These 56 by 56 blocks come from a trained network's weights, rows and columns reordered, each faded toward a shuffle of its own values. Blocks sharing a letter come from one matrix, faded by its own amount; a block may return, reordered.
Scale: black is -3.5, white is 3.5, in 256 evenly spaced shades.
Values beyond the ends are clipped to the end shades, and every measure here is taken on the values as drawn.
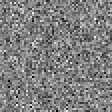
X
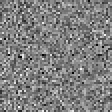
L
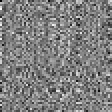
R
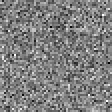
X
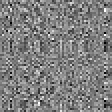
R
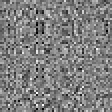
R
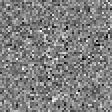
L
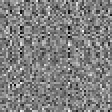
R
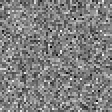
X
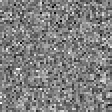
X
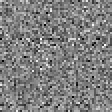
L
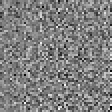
R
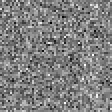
X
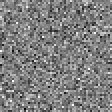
X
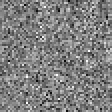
X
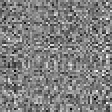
R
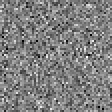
L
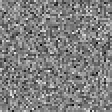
X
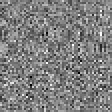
R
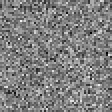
X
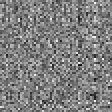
R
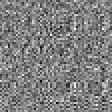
R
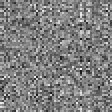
R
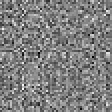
R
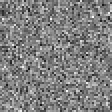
X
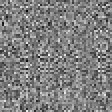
R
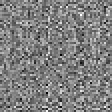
R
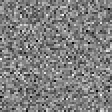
L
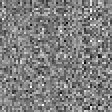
R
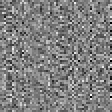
R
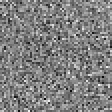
X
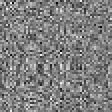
R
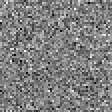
L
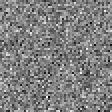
L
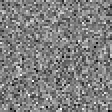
X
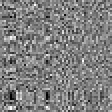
R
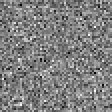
L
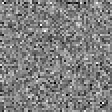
L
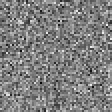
X
